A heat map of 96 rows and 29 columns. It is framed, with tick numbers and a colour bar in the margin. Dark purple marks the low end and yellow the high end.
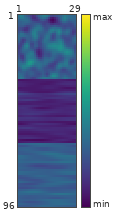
The table splits into 3 rows of 1 panel. Panel 1,1: low, blotchy. Panel 2,1: very low, streaked across, faint in contrast. Panel 3,1: low, streaked across, faint in contrast.
